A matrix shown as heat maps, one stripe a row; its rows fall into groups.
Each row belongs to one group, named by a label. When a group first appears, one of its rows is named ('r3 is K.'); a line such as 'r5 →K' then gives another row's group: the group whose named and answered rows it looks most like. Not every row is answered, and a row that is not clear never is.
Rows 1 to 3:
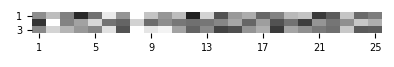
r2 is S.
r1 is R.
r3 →R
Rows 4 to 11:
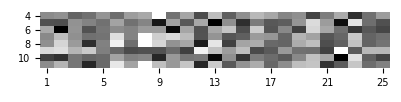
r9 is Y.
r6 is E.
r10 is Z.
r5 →Z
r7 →R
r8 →R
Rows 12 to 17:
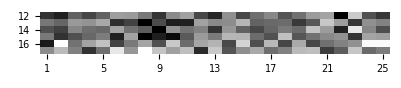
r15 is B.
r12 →Z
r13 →B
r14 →Z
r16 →S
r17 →R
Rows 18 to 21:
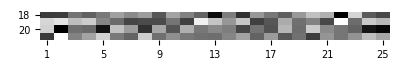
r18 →Z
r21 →S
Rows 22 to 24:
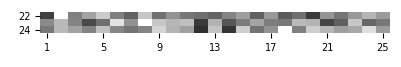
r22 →S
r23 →R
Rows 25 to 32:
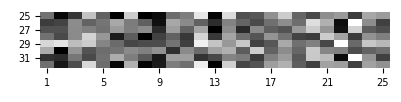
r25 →B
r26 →Z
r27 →Z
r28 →B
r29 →Y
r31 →Z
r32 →B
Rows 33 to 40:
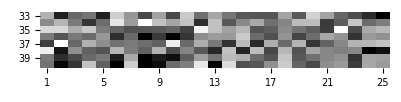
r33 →E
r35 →Y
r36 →B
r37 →S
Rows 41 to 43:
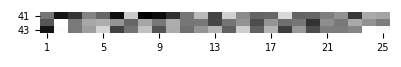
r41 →B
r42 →S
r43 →S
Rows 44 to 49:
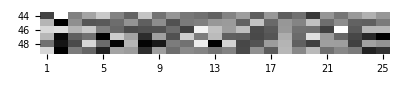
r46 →Y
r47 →E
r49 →E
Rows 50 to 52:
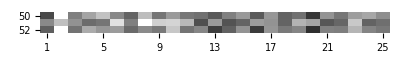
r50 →S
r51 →R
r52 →S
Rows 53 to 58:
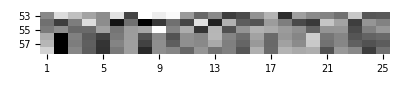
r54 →B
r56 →E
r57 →E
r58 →E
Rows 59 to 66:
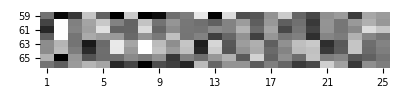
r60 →S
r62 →S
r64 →R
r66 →B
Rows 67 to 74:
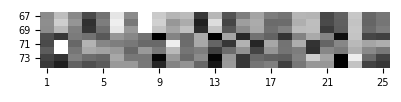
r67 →R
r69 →R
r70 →Z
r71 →S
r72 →S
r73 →Z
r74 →Z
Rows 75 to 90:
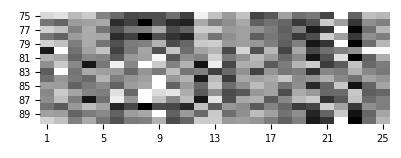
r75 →Y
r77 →Y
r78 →B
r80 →S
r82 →R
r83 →S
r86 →R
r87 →R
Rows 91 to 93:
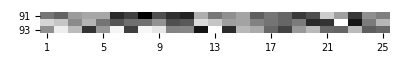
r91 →B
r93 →R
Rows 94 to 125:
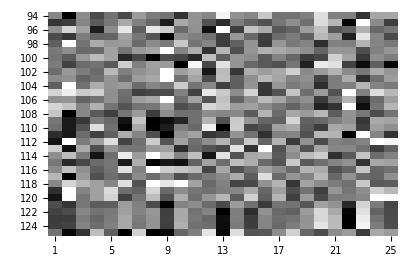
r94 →E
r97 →Z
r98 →S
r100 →B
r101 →E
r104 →S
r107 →Y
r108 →E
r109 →B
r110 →B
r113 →E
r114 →R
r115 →B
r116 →R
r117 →E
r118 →R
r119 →S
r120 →S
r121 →Z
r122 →Z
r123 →Z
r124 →Z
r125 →B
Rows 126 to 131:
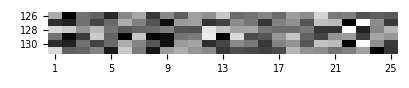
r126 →E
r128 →Y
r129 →B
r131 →E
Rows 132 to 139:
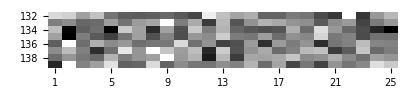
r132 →Y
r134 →E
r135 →E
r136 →S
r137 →R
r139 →S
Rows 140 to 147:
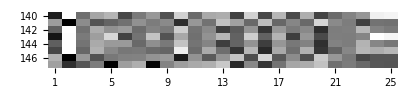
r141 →E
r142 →S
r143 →S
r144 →S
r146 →E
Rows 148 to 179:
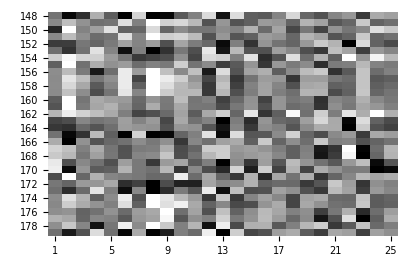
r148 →B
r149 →R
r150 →S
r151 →R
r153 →B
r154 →Y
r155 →S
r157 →R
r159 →R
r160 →S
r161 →S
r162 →Y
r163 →Z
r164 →Z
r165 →B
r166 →E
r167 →Y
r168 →Y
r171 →S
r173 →B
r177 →Y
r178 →R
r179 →B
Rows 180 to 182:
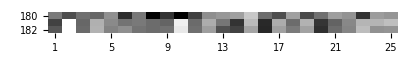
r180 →B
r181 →S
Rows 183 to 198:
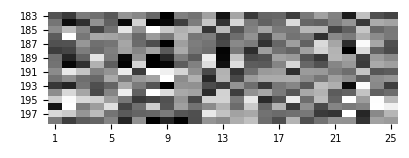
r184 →B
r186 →S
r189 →B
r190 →B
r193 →Z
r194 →R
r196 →S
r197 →Y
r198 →B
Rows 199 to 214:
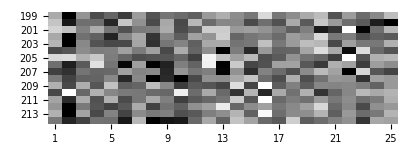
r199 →E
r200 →E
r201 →Y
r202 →E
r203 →E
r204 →Z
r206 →B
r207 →Z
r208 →B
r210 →S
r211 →E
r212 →E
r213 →E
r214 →B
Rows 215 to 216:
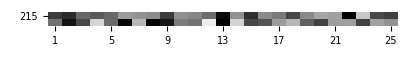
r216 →B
